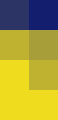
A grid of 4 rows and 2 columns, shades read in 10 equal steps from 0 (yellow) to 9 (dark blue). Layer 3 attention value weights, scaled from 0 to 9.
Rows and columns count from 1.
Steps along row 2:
up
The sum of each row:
17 5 2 0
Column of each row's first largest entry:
2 2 2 1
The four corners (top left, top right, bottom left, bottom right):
8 9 0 0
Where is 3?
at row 2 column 2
